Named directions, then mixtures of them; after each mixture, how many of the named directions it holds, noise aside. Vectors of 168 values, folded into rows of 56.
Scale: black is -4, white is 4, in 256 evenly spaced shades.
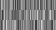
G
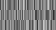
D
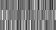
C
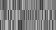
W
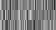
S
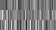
two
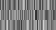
two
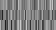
two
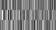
three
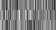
one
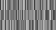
two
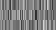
three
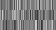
two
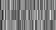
two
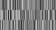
two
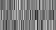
two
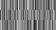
three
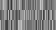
one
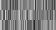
one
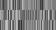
one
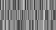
three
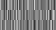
three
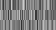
three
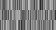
two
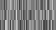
three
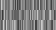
one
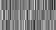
two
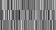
two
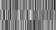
one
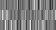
one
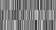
two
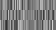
three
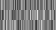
one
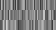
three
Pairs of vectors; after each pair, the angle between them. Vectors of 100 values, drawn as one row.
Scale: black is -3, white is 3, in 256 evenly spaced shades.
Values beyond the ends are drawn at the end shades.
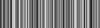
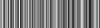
partly aligned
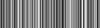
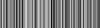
partly aligned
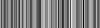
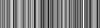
partly opposed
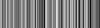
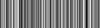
partly opposed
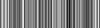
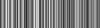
partly aligned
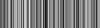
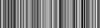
orthogonal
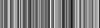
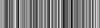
partly aligned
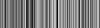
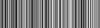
partly aligned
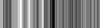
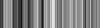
nearly opposite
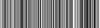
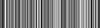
partly opposed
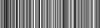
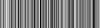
nearly opposite
